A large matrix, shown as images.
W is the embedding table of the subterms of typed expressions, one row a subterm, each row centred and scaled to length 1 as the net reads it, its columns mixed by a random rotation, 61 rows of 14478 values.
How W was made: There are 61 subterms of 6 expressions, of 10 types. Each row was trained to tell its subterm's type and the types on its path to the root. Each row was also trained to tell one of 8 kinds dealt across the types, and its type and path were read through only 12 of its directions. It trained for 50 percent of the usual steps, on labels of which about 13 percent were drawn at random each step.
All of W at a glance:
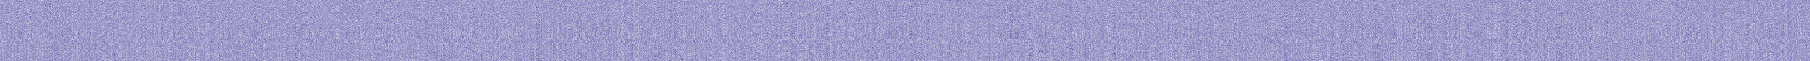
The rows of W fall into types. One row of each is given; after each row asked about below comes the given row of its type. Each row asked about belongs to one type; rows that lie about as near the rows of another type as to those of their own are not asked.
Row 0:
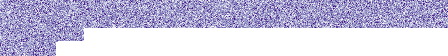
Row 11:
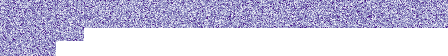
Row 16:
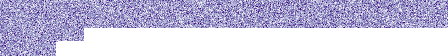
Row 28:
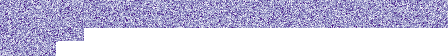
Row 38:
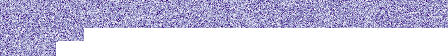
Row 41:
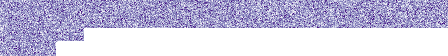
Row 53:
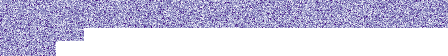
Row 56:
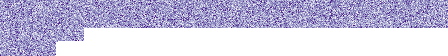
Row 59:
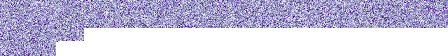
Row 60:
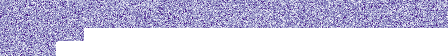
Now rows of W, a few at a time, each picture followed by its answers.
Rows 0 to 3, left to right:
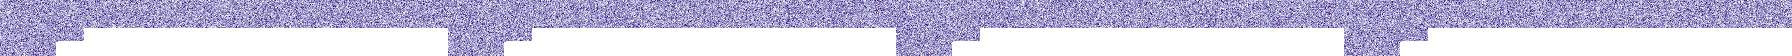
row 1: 59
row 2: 60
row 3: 11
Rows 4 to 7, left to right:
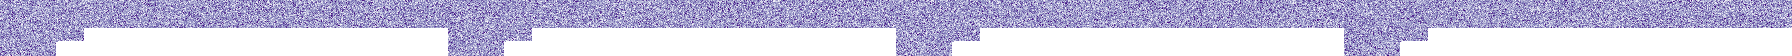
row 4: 56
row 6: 11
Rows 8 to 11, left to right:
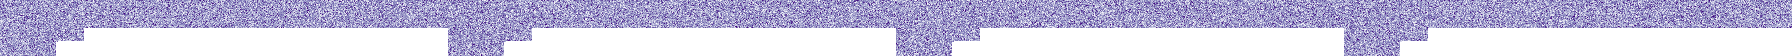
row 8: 59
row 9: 0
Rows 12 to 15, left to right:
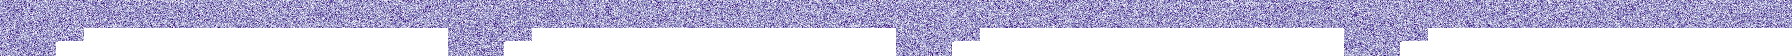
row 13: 53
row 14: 59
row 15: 53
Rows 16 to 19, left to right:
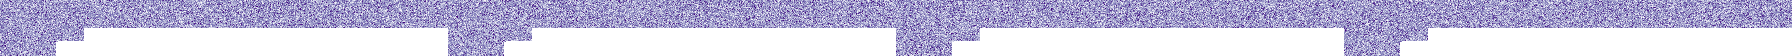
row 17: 11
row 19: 28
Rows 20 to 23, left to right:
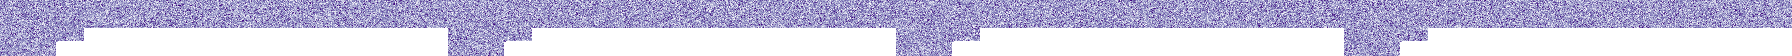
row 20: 38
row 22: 59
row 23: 53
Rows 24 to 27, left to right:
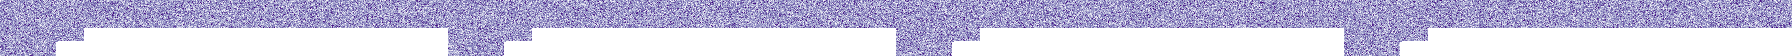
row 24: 60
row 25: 56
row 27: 60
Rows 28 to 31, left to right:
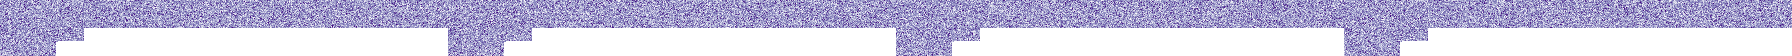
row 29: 28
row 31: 28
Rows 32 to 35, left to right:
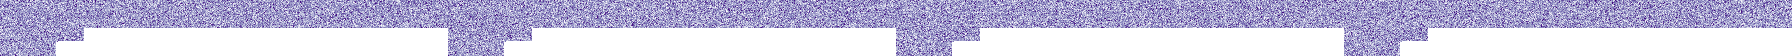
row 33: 38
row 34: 38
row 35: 11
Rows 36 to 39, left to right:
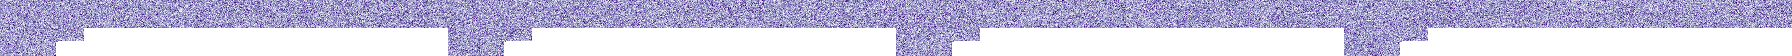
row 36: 38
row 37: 28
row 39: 53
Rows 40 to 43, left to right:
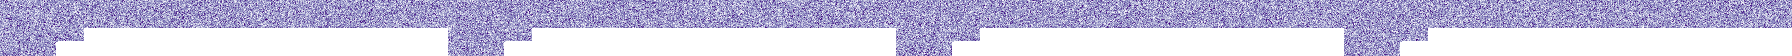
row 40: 41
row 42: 41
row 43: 11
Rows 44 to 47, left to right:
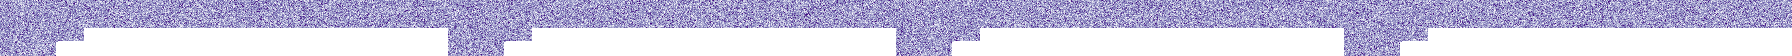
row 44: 60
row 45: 0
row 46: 60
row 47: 56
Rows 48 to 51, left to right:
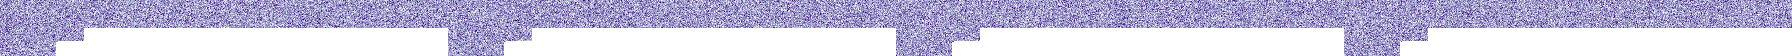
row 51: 11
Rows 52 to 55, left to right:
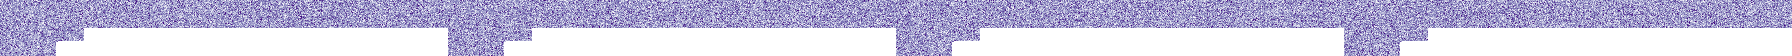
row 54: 60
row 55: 53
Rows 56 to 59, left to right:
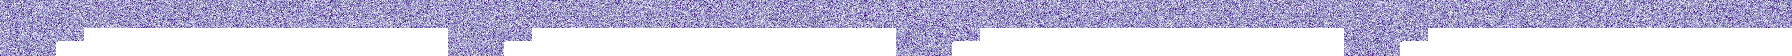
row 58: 53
